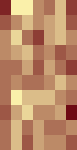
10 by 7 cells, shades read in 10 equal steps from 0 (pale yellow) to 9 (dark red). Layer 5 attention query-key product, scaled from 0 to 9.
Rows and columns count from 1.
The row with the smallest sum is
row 7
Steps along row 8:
down down up same down up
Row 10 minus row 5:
0 -3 3 -3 1 -1 -1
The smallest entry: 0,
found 3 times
